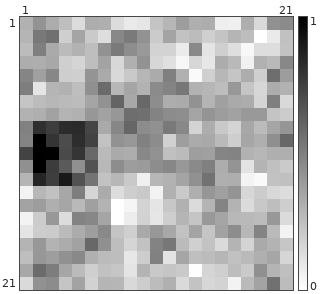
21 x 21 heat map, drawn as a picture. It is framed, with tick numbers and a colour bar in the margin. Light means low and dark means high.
Odd patch: higher, in the middle left. Stripes: none. Ninth with the highest average: middle left. Grain: blotchy.
